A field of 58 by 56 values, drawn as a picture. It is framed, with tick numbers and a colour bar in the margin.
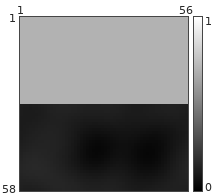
The table splits into 2 rows of 1 panel. Panel 1,1: high, flat. Panel 2,1: very low, smooth, faint in contrast.
